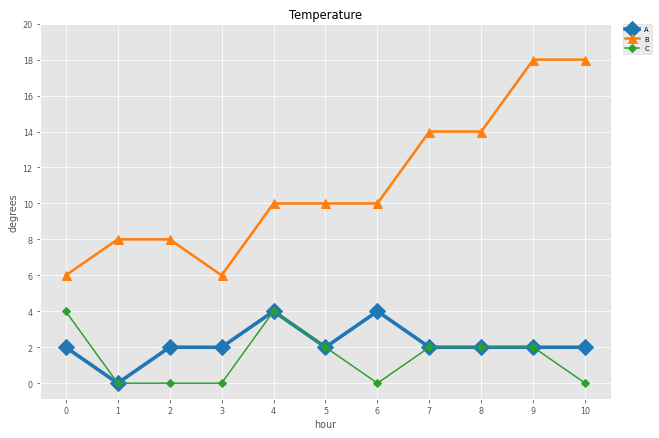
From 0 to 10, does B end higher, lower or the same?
higher
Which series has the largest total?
B
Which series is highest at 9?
B
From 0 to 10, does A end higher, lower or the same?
the same
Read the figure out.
Title: Temperature
x-axis: hour, ticks 0 1 2 3 4 5 6 7 8 9 10
y-axis: degrees, ticks 0 2 4 6 8 10 12 14 16 18 20
Legend: A, B, C
Values:
A: 2 0 2 2 4 2 4 2 2 2 2
B: 6 8 8 6 10 10 10 14 14 18 18
C: 4 0 0 0 4 2 0 2 2 2 0
